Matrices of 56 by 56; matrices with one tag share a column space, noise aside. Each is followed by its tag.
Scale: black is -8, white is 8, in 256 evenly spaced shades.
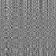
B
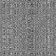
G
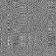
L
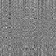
B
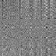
B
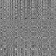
B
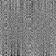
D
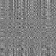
B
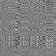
L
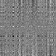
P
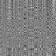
B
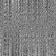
P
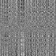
P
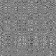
L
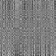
D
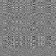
L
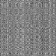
G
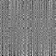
D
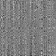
D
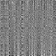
D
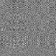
L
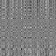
B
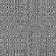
P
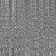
B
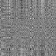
B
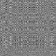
L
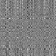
B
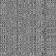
G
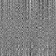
B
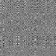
L
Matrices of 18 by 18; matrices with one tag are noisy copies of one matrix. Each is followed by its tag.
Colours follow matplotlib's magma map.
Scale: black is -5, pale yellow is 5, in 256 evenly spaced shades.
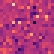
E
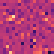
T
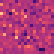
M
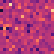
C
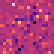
E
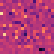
M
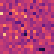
M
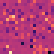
T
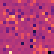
T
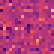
C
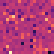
T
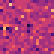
C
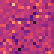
E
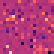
T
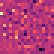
M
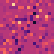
E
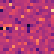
C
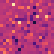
E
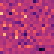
M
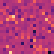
T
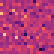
M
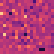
M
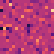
C
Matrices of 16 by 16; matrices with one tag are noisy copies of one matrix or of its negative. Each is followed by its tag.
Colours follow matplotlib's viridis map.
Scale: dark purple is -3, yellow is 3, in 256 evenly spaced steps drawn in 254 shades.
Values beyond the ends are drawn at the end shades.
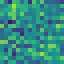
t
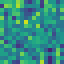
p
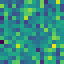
p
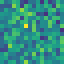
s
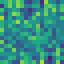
p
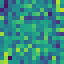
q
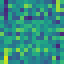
q
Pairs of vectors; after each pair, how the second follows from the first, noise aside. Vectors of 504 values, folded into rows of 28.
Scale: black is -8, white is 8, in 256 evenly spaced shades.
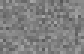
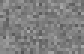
reversed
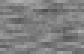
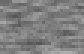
reversed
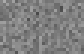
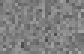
reversed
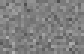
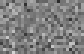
scaled up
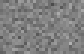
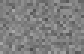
reversed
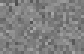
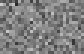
scaled up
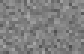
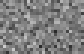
scaled up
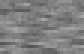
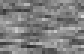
scaled up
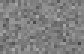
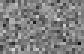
scaled up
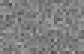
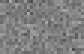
reversed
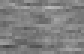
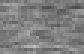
reversed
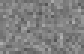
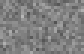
reversed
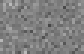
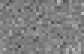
reversed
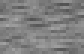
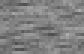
reversed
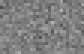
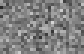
scaled up
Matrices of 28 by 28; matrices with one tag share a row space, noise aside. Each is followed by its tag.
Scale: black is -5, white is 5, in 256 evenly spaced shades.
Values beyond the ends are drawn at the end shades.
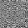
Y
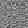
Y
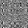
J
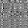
J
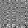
Y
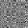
Y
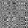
Y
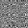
Y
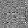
Y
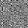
J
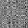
Y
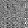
Y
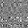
J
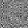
J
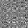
Y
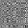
Y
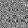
Y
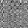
J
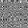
J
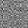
J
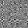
J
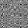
J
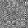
Y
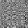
Y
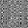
J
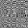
Y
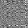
Y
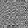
Y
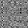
J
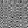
J
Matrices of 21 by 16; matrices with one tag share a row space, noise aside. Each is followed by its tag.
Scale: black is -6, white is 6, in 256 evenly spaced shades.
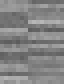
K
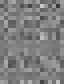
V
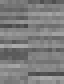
K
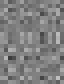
V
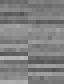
K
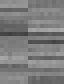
K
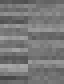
K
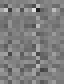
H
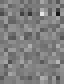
V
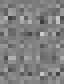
V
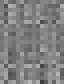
V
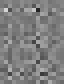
H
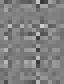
H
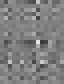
H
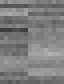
K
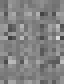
V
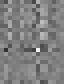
H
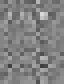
H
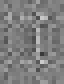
H
